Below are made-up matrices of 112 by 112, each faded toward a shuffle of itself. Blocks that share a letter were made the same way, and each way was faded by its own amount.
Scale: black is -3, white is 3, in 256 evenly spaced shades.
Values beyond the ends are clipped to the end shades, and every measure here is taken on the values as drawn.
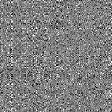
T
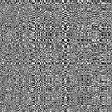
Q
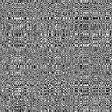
Q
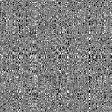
T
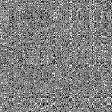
T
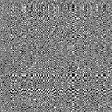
Q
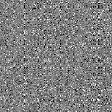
T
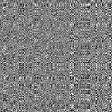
Q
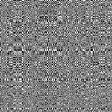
Q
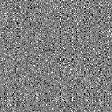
T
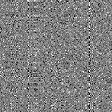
T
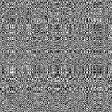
Q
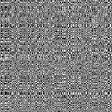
Q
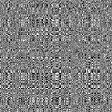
Q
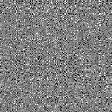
T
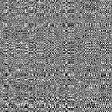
Q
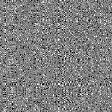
T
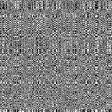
Q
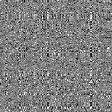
T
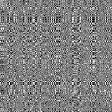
Q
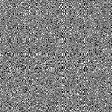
T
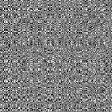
Q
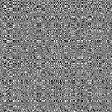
Q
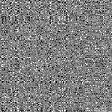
T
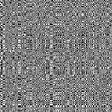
Q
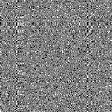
T
